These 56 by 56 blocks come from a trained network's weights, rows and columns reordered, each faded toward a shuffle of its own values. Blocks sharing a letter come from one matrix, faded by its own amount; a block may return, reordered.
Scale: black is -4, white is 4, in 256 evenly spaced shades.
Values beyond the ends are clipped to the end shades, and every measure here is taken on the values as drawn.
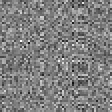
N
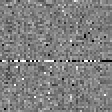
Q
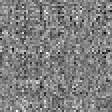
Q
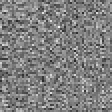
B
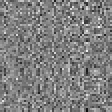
N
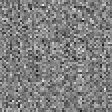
B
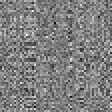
N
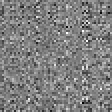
Q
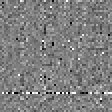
Q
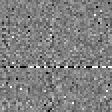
Q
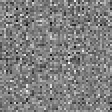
Q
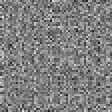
B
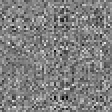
Q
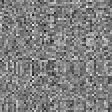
B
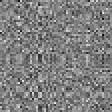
N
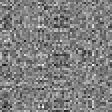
N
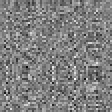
N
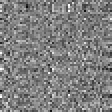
N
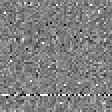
Q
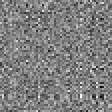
N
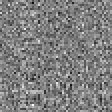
B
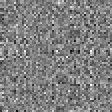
N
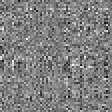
Q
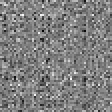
Q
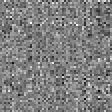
Q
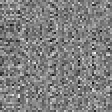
N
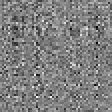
Q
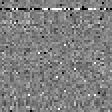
Q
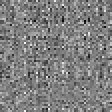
Q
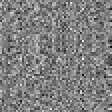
B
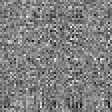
Q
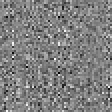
Q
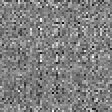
Q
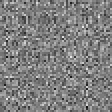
N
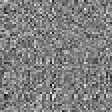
N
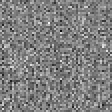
B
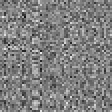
N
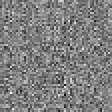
B
